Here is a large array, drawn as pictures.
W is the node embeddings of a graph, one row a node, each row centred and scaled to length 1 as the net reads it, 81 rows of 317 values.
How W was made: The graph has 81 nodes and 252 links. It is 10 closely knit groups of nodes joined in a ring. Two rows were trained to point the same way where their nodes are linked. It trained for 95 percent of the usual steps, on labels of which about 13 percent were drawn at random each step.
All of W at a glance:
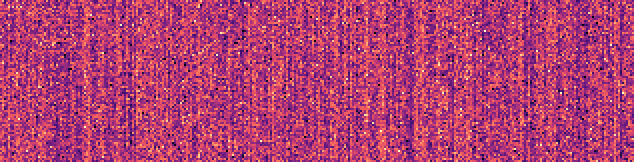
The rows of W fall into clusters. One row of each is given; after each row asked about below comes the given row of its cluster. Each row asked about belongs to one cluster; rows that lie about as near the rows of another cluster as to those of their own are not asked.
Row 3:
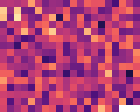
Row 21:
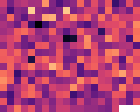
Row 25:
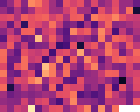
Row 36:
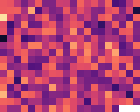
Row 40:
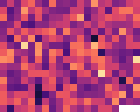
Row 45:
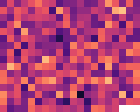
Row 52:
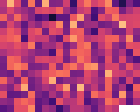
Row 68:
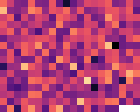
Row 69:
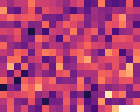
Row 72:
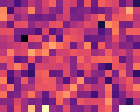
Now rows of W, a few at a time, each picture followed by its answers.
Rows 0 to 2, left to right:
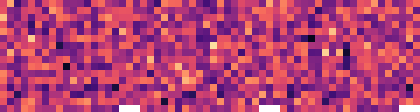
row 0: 68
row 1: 40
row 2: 36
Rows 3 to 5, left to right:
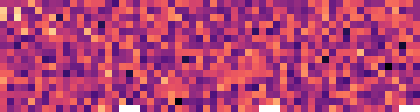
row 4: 69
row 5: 25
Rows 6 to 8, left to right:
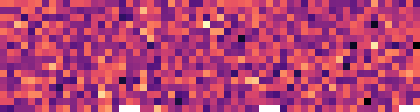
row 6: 69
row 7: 25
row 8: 21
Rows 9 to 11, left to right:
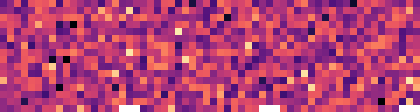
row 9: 25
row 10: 52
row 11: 3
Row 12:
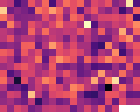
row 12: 25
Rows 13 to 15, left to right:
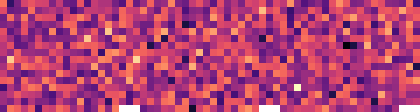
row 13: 21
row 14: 40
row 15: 68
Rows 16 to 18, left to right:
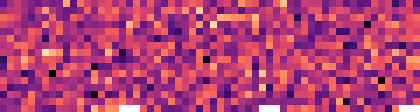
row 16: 52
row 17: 72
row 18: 21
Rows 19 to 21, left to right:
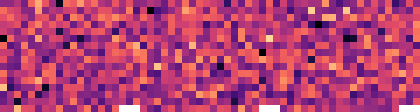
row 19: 25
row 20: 25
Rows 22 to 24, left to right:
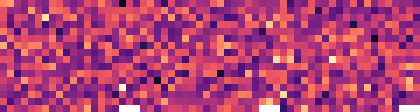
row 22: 68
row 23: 45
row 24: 72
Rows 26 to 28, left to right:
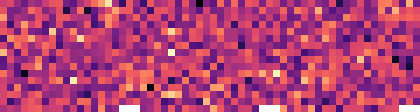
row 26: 68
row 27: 21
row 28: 40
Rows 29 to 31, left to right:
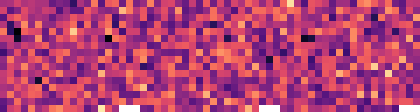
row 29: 21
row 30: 40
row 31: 36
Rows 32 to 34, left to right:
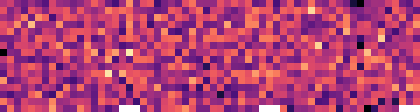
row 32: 68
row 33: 68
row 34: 45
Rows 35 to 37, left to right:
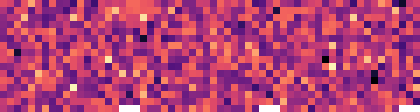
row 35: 40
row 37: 36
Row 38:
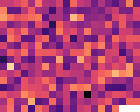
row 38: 69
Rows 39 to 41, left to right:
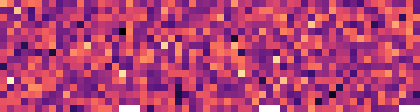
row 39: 40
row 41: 68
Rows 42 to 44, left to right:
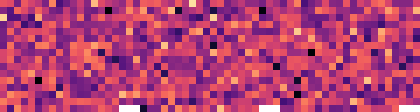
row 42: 40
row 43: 69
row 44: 52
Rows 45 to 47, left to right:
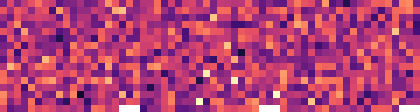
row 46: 52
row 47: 3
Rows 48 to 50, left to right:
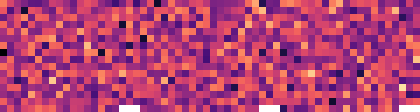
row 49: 45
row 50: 69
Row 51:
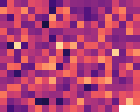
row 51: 45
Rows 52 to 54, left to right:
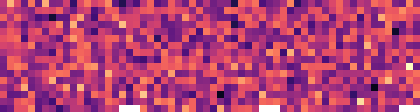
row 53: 45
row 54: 68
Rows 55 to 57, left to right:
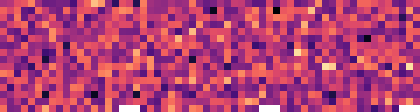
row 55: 3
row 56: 68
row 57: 36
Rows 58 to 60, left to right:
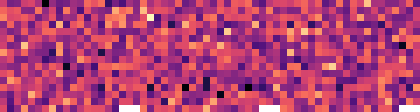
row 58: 3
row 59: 36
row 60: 69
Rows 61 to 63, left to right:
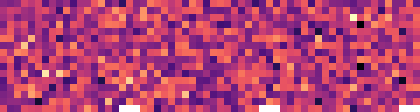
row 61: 3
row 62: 69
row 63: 21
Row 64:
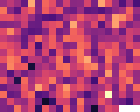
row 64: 72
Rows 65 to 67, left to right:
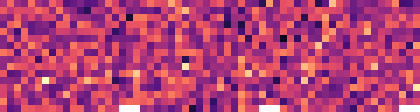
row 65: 45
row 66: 69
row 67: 45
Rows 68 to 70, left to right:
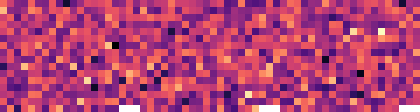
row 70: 52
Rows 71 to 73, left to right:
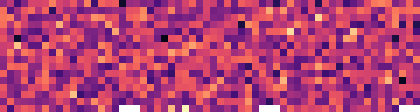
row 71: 72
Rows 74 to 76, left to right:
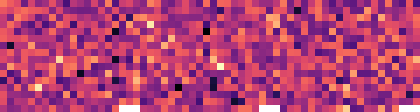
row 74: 45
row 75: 52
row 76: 21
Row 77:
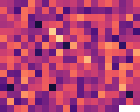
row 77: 72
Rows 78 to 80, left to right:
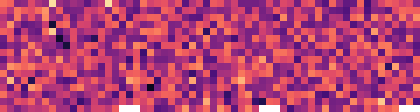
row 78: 45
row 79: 69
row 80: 40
